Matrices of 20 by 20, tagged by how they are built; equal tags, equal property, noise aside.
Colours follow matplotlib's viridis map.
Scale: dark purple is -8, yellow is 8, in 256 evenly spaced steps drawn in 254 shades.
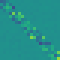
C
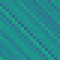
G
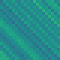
G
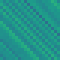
G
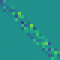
C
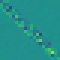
C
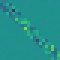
C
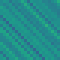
G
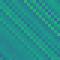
G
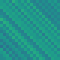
G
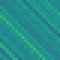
G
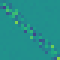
C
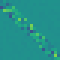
C
